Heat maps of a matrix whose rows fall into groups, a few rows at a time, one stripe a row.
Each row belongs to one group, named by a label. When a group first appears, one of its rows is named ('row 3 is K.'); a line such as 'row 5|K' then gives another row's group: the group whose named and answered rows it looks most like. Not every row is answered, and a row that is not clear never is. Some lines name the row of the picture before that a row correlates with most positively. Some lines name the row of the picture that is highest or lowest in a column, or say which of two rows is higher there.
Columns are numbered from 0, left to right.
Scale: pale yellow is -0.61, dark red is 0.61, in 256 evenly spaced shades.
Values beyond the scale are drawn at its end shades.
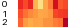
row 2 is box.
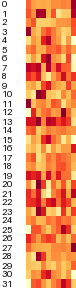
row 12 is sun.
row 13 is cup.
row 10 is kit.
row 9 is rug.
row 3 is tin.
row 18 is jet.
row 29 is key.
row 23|kit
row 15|rug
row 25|sun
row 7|cup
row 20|kit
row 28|kit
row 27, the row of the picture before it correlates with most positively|2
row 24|jet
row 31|sun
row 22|cup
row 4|rug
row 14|jet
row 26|tin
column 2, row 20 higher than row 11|Yes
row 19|cup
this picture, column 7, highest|12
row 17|jet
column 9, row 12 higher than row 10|No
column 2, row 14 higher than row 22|No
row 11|tin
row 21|box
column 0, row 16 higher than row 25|Yes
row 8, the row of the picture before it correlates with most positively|0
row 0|box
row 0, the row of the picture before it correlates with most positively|2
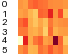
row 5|jet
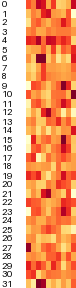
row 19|box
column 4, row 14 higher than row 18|No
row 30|jet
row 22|box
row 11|sun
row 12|rug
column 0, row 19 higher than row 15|Yes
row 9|sun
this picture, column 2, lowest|17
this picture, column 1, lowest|31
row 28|jet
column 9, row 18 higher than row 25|Yes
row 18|key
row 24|jet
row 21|rug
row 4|cup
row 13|jet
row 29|tin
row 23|sun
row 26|key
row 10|box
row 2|sun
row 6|kit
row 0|kit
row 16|sun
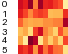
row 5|cup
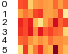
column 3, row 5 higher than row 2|Yes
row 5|sun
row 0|jet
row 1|rug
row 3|cup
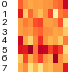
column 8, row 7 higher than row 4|Yes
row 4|tin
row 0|box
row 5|cup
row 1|tin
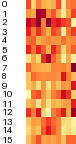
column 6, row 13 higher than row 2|No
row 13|rug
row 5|tin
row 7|box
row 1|kit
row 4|jet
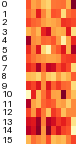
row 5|box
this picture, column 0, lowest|10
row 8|key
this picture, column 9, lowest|14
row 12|tin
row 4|tin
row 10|sun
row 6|box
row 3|rug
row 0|box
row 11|tin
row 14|cup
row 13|cup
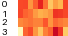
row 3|sun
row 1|box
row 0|tin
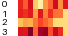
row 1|cup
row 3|cup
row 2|rug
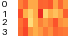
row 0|jet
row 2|jet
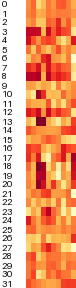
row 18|kit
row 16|box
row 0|jet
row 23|rug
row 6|rug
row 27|rug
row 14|box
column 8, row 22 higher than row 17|Yes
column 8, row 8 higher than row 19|Yes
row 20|kit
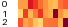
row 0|kit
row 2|box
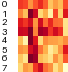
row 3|cup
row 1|kit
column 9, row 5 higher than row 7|Yes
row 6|kit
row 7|rug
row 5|kit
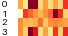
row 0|kit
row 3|kit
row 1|sun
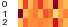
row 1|tin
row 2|sun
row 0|sun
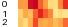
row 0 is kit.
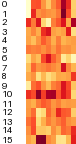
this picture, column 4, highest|10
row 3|rug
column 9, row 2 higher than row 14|Yes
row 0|sun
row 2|box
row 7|sun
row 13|jet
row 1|sun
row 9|sun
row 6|rug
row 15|kit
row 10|cup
